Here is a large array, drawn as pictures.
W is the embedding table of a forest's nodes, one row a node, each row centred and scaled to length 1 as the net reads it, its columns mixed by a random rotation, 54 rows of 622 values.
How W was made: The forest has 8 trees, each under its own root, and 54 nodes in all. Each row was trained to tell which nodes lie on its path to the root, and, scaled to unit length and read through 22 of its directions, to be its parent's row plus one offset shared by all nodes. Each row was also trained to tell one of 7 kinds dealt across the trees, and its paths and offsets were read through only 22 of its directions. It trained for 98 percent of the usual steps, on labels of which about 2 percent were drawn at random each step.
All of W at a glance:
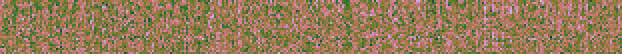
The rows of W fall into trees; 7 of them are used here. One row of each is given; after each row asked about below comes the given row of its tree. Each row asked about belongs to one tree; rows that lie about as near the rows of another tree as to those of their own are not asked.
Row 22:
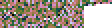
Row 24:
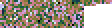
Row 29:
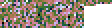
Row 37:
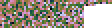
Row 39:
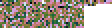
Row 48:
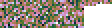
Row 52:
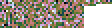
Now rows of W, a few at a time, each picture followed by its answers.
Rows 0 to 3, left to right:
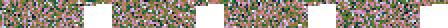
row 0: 37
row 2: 39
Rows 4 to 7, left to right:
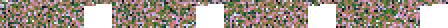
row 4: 37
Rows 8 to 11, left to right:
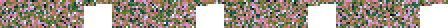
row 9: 48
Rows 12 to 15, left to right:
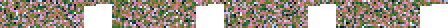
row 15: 52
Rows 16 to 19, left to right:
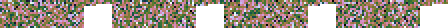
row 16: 37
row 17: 22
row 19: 48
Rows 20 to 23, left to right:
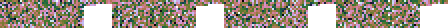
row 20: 22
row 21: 48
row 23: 39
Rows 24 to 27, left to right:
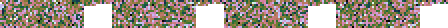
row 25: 48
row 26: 22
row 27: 48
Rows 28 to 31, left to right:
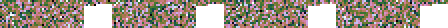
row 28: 48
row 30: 22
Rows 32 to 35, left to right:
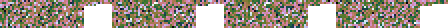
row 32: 48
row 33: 37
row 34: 37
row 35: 29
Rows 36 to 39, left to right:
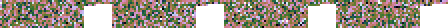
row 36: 24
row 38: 39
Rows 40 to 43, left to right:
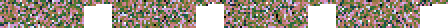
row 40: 24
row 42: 48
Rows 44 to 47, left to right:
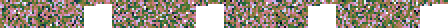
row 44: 39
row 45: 37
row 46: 52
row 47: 22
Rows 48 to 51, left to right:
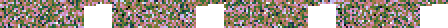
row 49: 37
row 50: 24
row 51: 37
